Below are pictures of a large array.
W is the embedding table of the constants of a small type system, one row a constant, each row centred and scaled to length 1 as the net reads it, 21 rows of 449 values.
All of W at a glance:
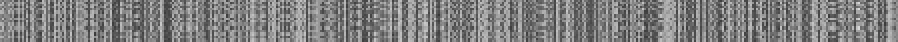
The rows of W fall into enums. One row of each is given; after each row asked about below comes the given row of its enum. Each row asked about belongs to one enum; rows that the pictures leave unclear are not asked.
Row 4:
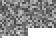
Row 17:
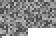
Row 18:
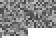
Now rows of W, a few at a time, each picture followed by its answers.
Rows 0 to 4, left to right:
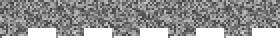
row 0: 17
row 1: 4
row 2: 18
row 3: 17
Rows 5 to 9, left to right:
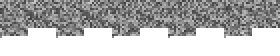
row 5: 18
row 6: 18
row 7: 17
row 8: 17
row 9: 4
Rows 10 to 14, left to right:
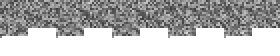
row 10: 17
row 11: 18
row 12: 18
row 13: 4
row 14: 4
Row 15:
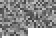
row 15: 18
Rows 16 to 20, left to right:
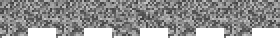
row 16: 17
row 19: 17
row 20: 17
